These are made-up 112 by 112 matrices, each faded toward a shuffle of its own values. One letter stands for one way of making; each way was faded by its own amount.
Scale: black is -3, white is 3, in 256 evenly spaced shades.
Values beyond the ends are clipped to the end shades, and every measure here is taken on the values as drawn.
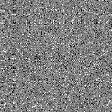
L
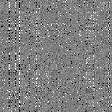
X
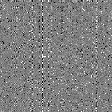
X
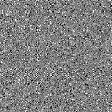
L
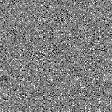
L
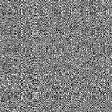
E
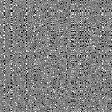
X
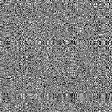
E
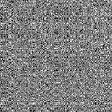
E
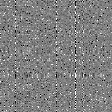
X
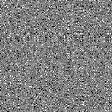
L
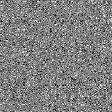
L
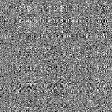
E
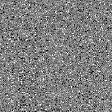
L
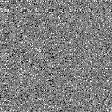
L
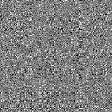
E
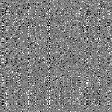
X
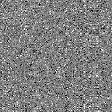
L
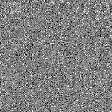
L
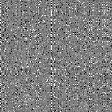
X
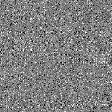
L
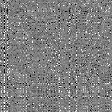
X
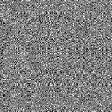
E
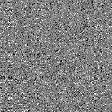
L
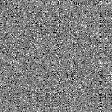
L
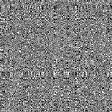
E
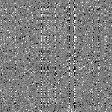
X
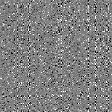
X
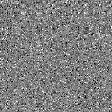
L
